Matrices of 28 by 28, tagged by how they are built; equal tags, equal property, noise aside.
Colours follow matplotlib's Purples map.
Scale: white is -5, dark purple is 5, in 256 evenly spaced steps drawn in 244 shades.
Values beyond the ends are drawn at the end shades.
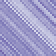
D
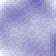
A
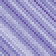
D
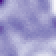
A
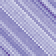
D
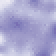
A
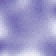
A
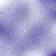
A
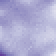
A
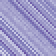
D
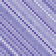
D
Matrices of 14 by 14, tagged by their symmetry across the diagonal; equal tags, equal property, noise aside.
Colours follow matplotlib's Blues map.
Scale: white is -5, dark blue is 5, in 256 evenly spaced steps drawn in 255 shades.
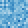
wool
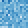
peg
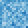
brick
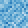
brick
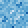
brick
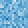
peg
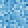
wool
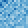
brick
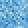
wool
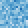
peg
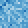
brick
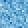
wool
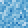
peg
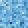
peg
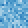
wool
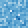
brick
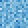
peg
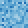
brick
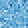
wool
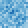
brick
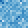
brick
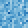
peg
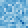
brick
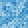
wool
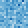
peg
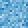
peg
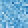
wool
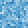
wool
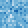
wool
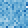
peg
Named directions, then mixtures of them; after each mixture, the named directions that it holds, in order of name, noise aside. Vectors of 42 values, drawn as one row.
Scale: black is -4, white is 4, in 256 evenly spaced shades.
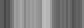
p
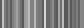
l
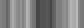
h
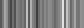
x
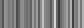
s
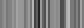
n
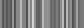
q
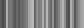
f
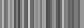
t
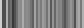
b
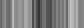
h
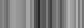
h, n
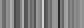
l, t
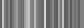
l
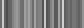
l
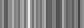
h, p, t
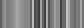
n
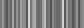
l, q, t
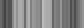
p
